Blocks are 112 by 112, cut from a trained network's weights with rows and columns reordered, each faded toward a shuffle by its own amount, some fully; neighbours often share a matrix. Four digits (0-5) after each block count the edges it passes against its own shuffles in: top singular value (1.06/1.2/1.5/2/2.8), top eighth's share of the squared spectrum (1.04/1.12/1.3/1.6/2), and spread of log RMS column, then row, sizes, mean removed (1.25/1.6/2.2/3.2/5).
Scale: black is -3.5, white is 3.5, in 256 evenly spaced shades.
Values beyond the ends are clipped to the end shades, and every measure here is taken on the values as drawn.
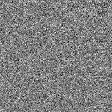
3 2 0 1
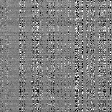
4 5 5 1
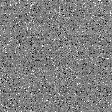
2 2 2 0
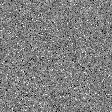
1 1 0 0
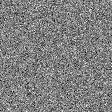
0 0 0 0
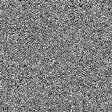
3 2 0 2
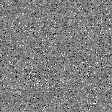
1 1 1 0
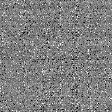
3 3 3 0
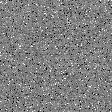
0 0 0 0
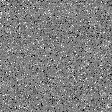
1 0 0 0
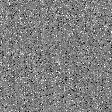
1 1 0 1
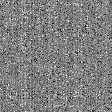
3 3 0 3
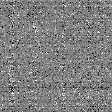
3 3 3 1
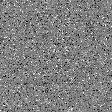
2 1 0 0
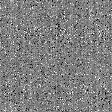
2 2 0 2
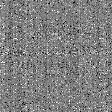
3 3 0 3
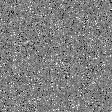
0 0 0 0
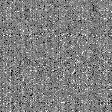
3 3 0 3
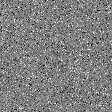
0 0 0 0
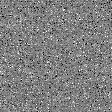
1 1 0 0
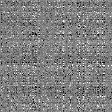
4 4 4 2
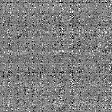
3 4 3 2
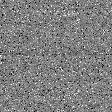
1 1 0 0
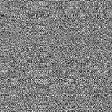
4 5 2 3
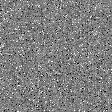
1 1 0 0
